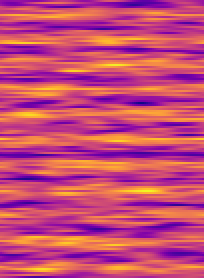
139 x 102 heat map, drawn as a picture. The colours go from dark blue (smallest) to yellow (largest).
Horizontal stripes repeat 11 times down the table. No overall slope runs across the table. The grain runs across in streaks. The histogram is bell-shaped.
